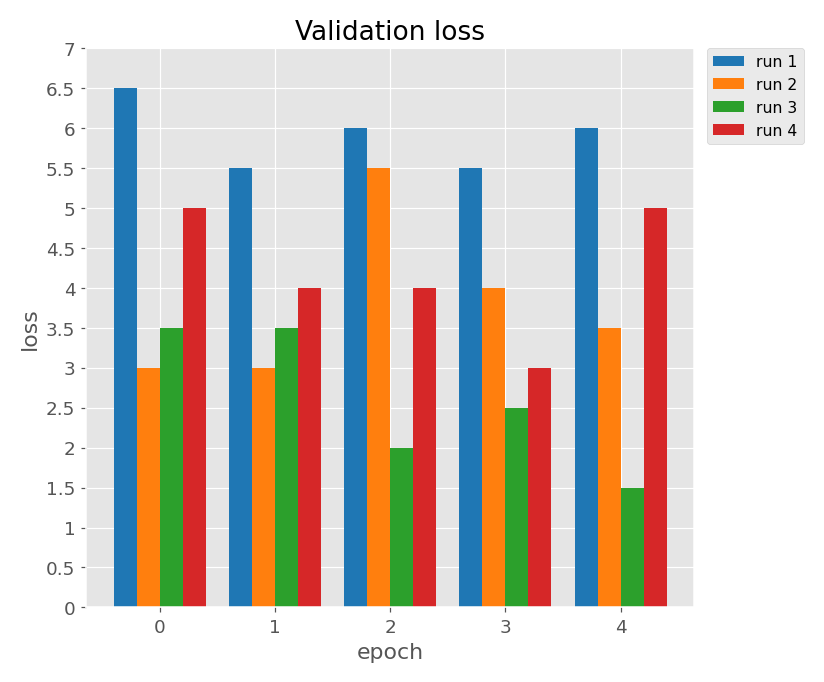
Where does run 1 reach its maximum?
0
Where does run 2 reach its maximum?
2
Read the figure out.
Title: Validation loss
x-axis: epoch, ticks 0 1 2 3 4
y-axis: loss, ticks 0 0.5 1 1.5 2 2.5 3 3.5 4 4.5 5 5.5 6 6.5 7
Legend: run 1, run 2, run 3, run 4
Values:
run 1: 6.5 5.5 6 5.5 6
run 2: 3 3 5.5 4 3.5
run 3: 3.5 3.5 2 2.5 1.5
run 4: 5 4 4 3 5
